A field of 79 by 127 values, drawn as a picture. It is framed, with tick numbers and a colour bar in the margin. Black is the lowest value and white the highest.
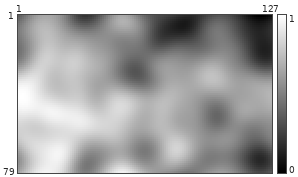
Lone odd cells: none. Stripes: none. Slope: up to the bottom left. Ninth with the highest average: middle left. Ninth with the lowest average: top right. Grain: smooth.
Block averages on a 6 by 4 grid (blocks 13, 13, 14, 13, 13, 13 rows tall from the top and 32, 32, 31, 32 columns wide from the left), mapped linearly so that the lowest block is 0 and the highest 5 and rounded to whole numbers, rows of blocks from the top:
3 2 0 0 | 4 2 2 1 | 4 3 3 3 | 5 4 3 3 | 5 4 3 2 | 4 3 3 1
